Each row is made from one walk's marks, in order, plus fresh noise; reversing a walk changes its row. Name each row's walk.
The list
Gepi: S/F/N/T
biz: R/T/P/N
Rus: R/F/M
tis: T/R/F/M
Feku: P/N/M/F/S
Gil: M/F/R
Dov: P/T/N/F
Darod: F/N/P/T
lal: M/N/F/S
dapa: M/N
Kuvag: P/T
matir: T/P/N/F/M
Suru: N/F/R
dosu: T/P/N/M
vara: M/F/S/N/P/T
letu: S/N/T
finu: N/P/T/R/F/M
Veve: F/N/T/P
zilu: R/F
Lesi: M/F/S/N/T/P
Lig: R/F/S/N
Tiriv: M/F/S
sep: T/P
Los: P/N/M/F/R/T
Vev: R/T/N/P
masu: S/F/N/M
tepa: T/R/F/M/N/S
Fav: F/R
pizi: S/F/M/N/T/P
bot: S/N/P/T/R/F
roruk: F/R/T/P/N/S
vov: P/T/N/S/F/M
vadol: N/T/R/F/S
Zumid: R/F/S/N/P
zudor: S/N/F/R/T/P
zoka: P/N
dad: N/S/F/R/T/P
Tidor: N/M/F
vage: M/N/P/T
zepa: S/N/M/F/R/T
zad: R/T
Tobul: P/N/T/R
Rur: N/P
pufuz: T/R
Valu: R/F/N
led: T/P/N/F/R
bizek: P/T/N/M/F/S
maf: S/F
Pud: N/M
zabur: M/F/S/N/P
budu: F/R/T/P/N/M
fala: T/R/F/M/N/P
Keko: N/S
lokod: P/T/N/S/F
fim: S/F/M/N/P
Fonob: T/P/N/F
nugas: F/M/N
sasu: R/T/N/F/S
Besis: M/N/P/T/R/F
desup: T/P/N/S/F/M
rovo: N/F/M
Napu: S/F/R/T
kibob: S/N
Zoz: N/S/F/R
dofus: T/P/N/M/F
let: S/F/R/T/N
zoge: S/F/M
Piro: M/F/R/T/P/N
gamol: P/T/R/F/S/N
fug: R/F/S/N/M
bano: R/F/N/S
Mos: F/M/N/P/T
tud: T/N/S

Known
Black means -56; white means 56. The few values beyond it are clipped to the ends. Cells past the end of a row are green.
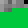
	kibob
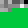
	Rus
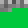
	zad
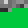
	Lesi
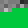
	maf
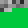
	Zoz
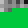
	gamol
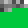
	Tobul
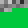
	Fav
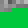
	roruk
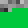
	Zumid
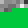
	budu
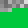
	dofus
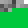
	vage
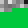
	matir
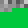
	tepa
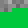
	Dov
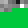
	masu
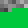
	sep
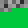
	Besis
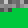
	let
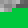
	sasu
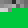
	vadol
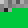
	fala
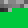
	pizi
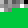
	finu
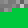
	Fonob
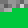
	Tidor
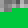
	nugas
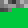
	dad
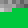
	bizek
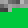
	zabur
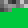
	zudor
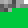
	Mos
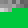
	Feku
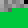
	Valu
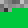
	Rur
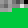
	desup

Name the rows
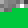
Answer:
dosu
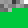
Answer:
letu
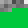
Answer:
Napu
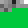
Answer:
Kuvag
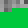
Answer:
dapa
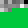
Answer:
tis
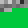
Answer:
Suru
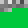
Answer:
led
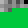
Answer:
Lig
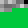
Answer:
rovo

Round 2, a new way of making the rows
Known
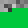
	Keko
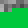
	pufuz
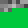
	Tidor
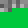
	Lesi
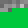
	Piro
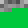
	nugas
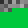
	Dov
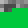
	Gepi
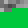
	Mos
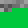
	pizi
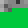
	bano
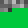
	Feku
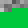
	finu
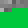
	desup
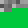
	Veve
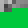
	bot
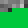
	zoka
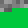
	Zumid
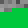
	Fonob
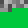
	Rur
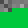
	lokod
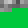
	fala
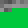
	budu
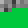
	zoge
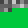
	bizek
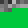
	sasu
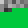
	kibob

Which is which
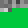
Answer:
Tiriv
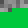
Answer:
zabur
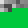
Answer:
vadol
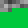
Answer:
Pud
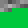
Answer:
rovo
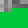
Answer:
tis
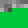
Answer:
roruk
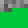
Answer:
maf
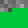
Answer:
vov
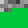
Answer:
Valu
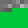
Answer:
let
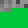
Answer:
dofus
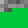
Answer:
Lig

